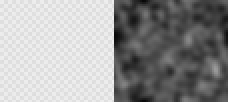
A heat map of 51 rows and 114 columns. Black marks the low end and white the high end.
It is made of 1 by 2 panels. Panel 1,1: very high, checkered, faint in contrast. Panel 1,2: low, blotchy.
